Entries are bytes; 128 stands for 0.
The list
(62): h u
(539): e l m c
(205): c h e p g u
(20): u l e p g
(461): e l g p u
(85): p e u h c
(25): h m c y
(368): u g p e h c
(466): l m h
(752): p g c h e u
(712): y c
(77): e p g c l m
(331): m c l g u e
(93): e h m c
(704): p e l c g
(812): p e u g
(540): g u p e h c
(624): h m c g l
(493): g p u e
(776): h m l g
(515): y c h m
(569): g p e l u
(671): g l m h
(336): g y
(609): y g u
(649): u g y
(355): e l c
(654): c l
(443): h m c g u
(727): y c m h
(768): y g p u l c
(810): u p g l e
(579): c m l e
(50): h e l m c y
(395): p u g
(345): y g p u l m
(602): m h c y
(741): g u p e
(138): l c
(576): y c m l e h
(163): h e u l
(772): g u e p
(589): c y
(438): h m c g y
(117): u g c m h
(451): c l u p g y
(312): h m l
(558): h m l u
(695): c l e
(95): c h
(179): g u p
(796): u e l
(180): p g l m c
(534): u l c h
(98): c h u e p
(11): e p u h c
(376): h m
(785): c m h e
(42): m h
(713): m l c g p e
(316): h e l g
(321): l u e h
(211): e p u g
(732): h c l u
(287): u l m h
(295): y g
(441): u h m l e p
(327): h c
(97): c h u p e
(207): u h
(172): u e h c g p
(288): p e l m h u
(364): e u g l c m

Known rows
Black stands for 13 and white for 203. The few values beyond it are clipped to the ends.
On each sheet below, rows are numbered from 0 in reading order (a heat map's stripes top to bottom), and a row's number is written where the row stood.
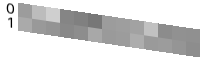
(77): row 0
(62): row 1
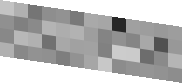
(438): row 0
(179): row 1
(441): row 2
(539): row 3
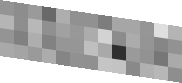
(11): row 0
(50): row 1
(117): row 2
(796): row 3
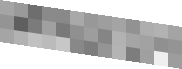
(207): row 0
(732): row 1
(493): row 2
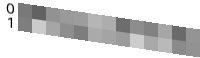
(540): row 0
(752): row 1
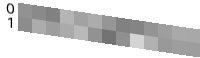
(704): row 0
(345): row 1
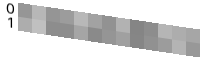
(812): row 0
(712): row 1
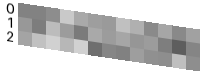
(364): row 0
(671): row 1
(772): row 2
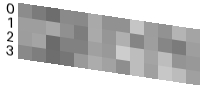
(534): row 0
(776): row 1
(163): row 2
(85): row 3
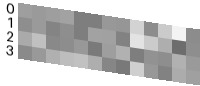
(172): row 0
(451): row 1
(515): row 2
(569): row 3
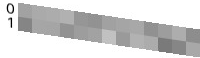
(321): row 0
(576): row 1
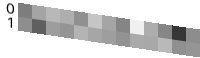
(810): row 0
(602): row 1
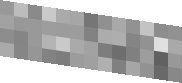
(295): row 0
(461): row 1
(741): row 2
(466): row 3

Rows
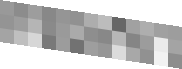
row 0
(785)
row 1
(368)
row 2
(98)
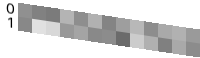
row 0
(355)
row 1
(205)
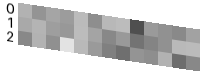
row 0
(25)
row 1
(395)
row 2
(609)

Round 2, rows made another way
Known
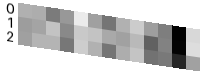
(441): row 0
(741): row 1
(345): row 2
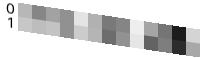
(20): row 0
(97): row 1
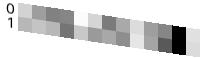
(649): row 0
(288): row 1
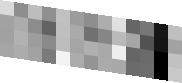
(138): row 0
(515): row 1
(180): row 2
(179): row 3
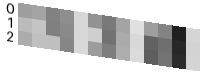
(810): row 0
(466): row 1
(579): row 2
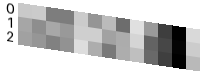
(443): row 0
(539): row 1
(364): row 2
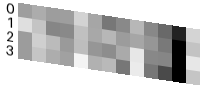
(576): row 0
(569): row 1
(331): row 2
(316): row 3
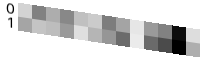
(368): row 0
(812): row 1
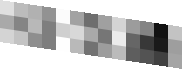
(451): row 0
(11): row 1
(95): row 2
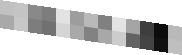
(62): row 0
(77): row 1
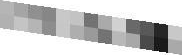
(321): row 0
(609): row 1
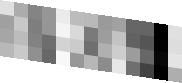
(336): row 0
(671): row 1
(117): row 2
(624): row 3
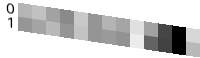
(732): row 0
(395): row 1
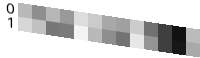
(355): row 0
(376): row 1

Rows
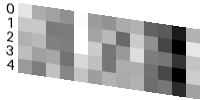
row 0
(589)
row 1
(438)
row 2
(207)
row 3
(772)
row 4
(768)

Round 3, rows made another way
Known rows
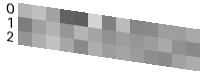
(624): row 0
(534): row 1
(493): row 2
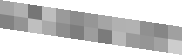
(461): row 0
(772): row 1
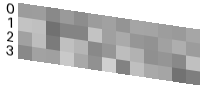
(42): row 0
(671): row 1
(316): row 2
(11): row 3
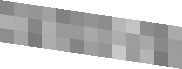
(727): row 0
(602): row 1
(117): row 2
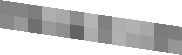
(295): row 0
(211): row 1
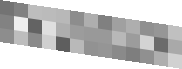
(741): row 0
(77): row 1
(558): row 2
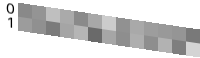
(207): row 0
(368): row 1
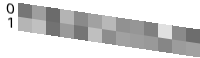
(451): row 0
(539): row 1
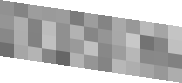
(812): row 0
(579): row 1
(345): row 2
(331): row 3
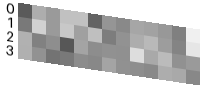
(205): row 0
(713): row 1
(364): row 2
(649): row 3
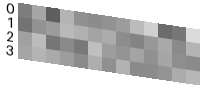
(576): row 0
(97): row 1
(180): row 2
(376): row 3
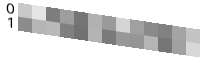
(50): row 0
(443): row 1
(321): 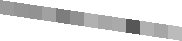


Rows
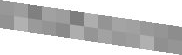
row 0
(395)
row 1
(654)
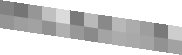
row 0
(540)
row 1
(138)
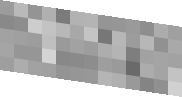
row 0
(287)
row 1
(85)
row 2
(796)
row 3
(569)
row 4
(785)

